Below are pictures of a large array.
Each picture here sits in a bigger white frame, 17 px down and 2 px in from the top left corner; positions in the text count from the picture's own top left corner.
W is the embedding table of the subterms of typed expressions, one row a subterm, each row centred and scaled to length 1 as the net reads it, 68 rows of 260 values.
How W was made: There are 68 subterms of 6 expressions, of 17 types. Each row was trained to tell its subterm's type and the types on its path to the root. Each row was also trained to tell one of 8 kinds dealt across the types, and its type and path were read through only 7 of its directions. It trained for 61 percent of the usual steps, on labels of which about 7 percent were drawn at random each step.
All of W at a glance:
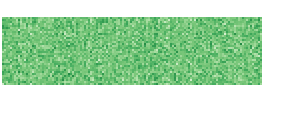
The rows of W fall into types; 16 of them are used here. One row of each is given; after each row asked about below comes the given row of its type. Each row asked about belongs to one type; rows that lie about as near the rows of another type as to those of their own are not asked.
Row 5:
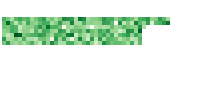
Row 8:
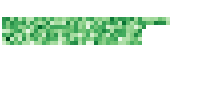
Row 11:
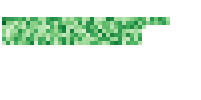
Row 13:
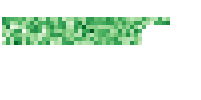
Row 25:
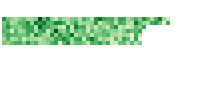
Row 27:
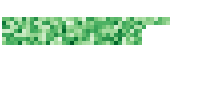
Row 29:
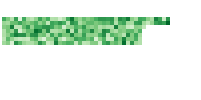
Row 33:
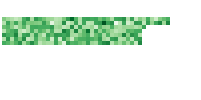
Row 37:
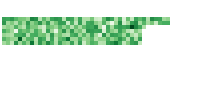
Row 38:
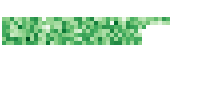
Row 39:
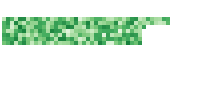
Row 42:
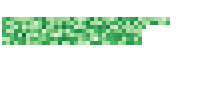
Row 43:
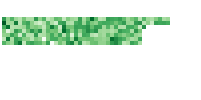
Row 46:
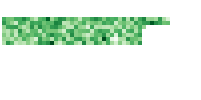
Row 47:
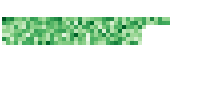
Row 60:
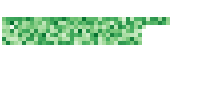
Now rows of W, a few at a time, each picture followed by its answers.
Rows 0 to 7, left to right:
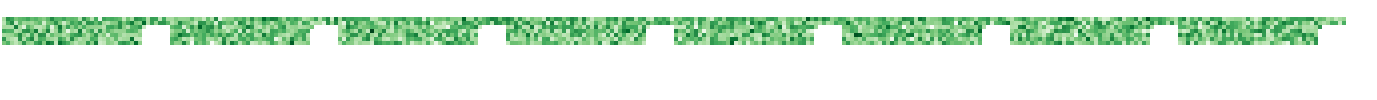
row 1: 25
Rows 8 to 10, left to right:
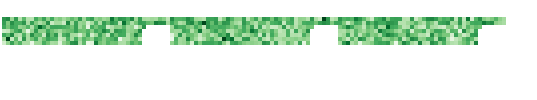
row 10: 46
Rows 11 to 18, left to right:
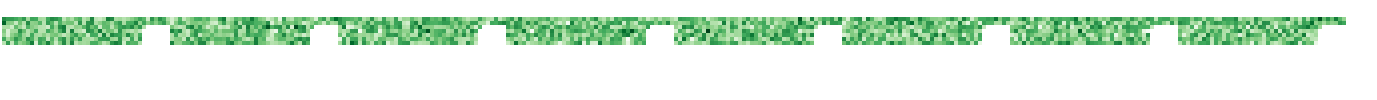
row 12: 38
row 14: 8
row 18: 47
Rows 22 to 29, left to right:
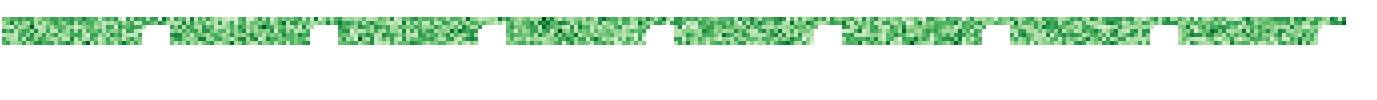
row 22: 60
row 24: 33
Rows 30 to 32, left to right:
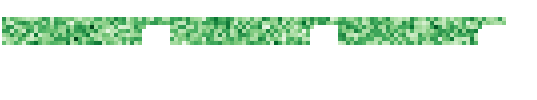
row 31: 47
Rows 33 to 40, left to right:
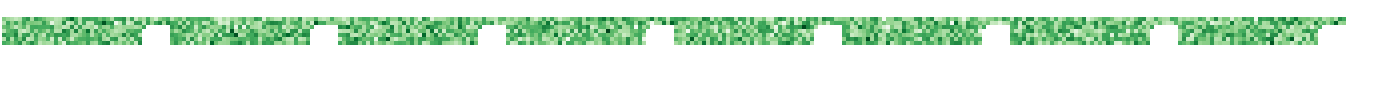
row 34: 27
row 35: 27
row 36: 25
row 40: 33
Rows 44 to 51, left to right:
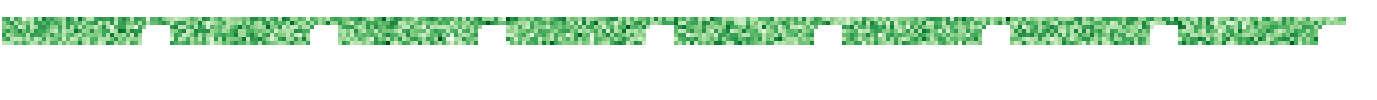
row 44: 29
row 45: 33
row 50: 29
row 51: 27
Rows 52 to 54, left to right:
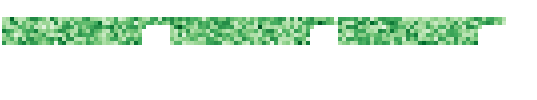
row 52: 38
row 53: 46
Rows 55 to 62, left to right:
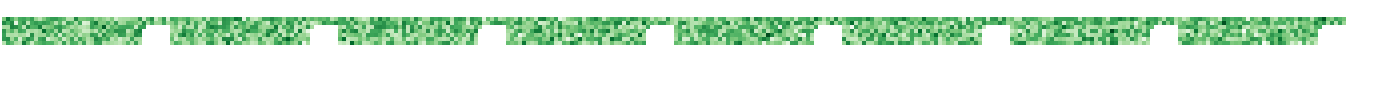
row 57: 29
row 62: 46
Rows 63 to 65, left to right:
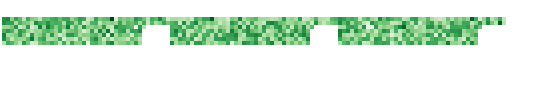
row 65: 11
